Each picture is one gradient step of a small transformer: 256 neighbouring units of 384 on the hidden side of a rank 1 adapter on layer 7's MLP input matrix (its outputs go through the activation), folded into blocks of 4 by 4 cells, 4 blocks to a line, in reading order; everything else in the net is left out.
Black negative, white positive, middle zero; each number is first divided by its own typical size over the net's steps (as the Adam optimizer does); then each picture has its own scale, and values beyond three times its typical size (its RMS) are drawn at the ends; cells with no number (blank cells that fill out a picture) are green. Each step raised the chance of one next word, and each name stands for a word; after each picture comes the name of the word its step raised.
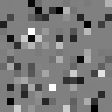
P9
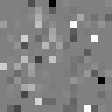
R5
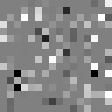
R5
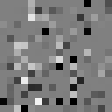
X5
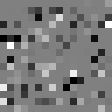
P9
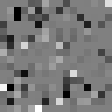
P9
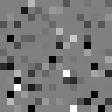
R5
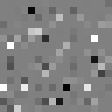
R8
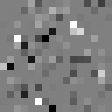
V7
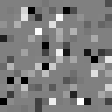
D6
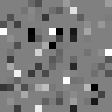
D6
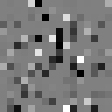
D6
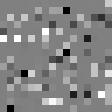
X5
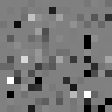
X5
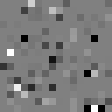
R5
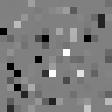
V7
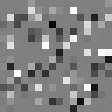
D6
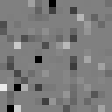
R8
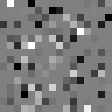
P9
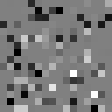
P9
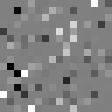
V7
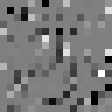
D6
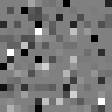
R5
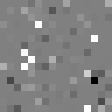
R5
